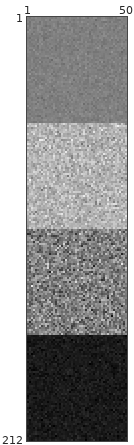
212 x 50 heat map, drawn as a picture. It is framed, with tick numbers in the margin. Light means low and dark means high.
The table splits into 4 rows of 1 panel. Panel 1,1: middling, fine-grained, faint in contrast. Panel 2,1: low, fine-grained. Panel 3,1: middling, fine-grained, strong in contrast. Panel 4,1: very high, fine-grained, faint in contrast.
